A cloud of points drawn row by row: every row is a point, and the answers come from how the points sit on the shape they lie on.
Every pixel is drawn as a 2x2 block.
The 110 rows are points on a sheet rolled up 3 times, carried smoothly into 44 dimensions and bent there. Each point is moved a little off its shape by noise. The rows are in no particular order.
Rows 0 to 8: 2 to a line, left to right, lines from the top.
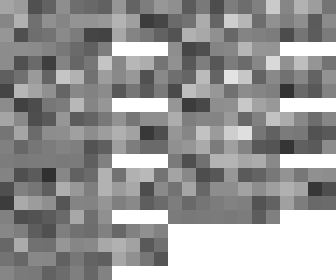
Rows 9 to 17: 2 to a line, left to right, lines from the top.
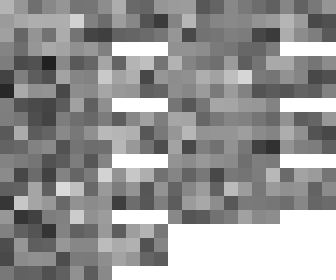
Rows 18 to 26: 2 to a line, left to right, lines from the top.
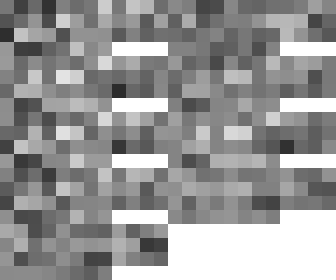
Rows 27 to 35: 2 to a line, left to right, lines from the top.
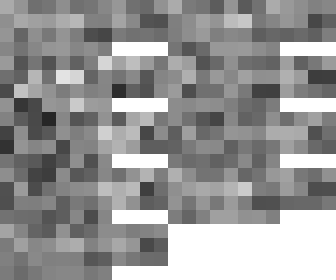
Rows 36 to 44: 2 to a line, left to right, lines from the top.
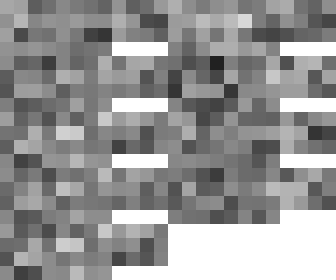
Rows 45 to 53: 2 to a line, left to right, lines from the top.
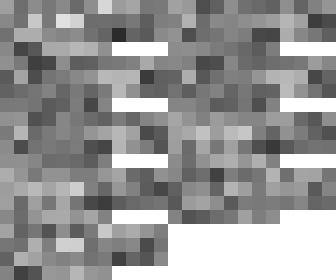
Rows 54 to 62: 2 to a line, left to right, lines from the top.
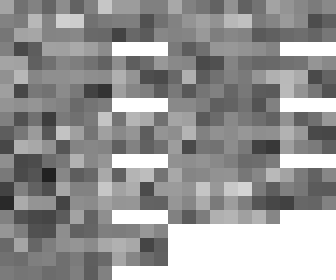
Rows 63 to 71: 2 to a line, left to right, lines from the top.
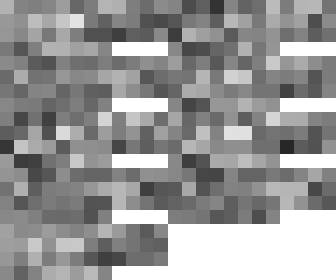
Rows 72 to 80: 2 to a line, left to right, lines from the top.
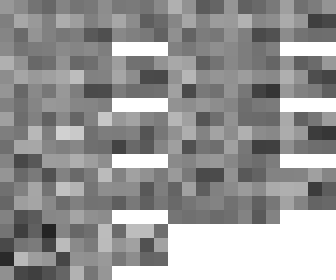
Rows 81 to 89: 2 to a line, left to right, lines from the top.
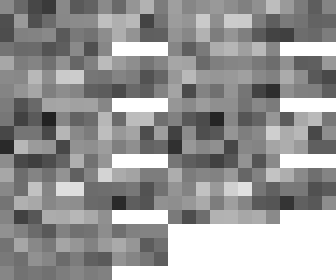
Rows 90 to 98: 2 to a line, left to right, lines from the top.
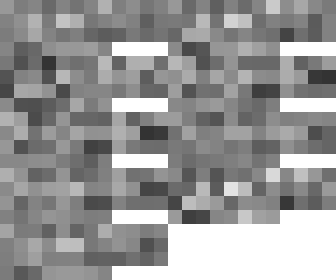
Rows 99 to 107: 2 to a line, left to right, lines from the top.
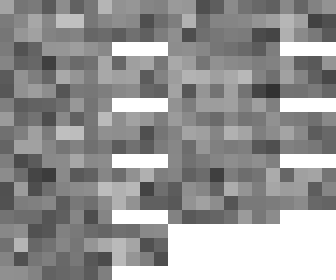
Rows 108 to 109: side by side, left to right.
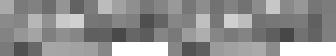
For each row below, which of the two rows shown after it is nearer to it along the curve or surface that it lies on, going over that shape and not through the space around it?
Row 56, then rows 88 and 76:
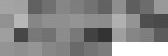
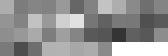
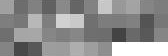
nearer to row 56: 88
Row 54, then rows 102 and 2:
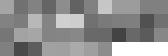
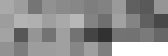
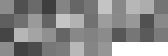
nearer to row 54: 2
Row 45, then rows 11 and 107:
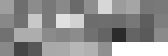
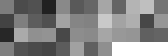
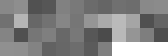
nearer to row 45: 11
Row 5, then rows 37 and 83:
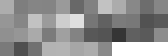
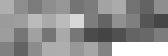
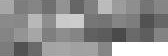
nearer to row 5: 37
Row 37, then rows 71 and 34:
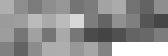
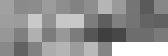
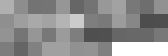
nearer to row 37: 71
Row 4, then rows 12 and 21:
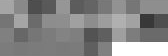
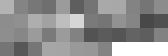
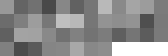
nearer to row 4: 12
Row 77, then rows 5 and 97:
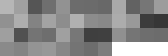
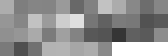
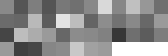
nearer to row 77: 5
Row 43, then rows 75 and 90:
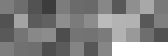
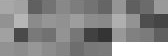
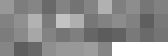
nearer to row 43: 75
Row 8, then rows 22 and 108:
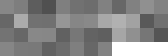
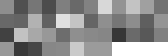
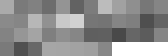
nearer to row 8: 108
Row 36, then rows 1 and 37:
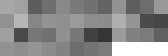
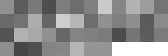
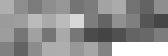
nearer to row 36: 37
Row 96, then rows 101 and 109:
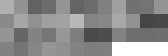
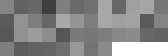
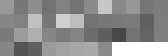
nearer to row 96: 109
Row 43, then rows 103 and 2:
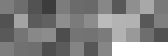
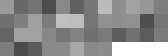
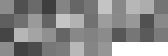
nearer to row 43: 2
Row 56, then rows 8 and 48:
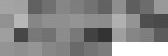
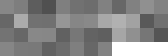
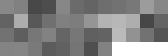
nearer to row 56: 48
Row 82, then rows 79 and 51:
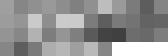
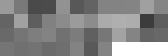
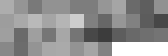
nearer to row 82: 51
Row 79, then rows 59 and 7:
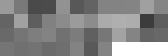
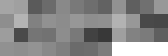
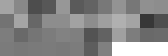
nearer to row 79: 7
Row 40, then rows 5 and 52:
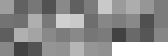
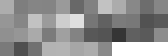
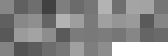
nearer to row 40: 52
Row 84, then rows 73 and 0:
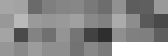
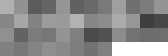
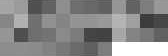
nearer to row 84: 0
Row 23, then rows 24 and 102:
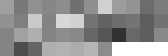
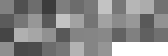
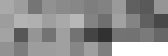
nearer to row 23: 102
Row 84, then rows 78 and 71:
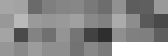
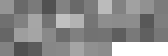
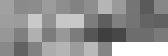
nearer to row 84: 71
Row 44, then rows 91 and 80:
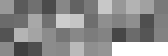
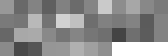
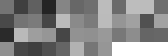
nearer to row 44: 91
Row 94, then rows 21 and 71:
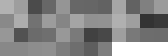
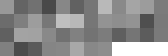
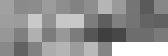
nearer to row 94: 71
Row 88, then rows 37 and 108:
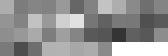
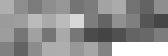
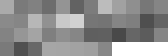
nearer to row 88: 37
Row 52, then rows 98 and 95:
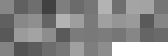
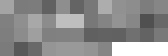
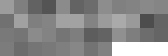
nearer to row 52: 98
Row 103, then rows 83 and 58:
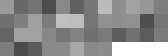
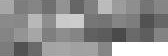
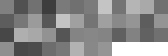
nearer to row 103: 83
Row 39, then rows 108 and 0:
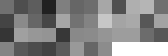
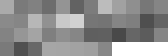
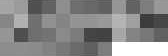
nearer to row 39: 0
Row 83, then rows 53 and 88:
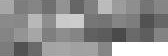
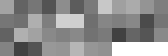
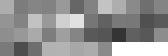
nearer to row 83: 53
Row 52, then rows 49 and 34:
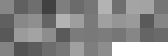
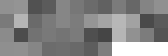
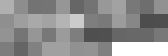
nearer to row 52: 34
